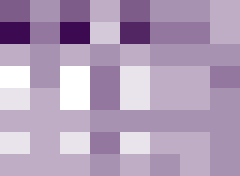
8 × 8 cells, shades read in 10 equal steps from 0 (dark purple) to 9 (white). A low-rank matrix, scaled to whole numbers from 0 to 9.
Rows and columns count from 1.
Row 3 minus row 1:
3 0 3 -1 3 0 0 -1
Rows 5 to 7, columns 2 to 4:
6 9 4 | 6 6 5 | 6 8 4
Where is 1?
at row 2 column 5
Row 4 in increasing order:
4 4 5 6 6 8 9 9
